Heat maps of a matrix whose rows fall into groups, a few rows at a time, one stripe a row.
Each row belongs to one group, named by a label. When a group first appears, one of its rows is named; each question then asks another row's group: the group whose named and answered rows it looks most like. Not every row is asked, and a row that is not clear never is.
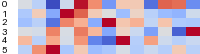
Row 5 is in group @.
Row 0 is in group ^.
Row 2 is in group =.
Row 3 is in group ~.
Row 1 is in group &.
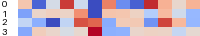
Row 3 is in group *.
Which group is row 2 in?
^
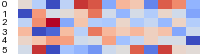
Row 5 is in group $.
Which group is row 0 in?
^
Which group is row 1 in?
*
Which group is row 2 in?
@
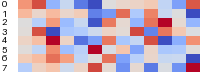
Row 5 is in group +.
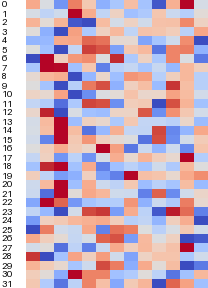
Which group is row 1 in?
&
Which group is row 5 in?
^
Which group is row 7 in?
@
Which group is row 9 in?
^
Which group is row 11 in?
^
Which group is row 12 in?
$
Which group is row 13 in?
@
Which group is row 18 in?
@
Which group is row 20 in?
@
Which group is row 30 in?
&
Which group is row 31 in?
^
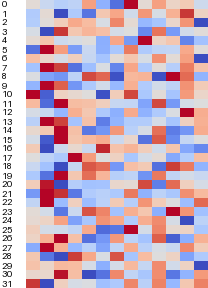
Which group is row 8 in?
^
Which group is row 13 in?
@
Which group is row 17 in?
&
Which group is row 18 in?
^
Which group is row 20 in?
$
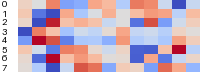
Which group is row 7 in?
^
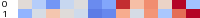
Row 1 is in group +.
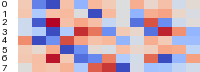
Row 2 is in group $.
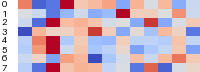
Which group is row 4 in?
@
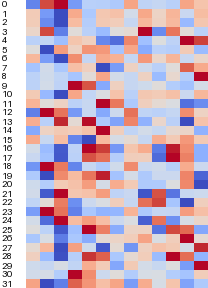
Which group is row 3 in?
$
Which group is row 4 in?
+
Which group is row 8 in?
~
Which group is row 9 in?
&
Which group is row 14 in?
*
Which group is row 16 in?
^
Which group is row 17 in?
^
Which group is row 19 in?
*
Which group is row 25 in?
^
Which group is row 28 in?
^
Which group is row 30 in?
&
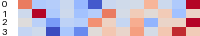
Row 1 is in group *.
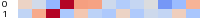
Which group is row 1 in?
@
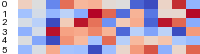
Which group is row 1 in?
~
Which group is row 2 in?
^
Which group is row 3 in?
~
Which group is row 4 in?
=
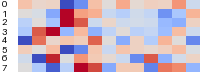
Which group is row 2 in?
&
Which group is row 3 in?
@
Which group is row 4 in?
*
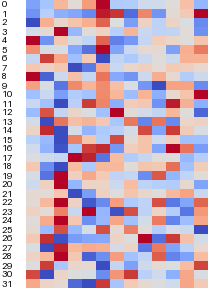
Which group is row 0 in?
*
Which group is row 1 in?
~
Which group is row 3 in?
@
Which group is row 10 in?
~
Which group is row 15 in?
=
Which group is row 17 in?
&
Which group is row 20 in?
@
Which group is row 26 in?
$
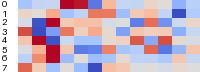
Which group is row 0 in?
&
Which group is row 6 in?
@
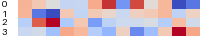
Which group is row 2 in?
@
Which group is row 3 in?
+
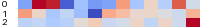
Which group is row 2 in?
~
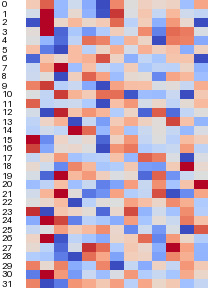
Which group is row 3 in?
$
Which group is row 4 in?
^
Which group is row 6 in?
*
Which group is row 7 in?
@
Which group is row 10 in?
~
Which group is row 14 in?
&
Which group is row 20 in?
+
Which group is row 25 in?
~
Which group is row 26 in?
$
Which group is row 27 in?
^
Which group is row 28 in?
^
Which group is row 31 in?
=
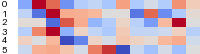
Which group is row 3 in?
@
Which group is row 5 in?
~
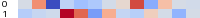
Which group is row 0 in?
$
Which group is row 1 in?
&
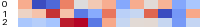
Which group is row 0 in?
=
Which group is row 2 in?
&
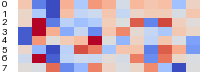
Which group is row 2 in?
$
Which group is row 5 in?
^
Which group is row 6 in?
$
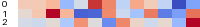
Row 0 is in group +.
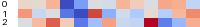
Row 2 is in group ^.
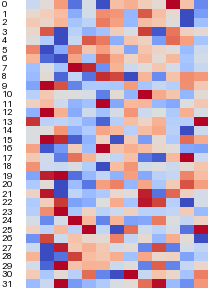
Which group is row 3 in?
$
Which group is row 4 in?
^
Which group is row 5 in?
=
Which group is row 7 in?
&
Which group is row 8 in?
~
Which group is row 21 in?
$
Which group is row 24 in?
&
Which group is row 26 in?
*
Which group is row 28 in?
=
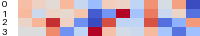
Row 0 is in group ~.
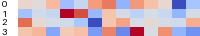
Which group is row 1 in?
&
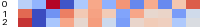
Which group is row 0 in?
+
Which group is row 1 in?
=
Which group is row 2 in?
=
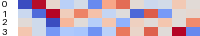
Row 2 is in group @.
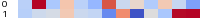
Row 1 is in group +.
